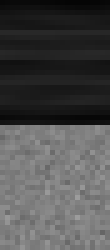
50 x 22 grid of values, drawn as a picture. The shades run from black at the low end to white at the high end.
It is made of 2 by 1 panels. Panel 1,1: very low, streaked across, faint in contrast. Panel 2,1: middling, fine-grained, faint in contrast.
